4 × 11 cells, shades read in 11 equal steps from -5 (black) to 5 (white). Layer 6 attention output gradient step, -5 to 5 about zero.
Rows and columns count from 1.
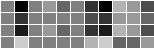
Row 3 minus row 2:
0 -1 0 1 -1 0 -1 -1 1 0 -1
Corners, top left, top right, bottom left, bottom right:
0 -2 0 1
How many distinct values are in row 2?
5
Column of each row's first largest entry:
9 9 9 2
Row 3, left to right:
0 -4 0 1 -1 0 -3 -4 2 1 -2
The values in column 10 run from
-1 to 1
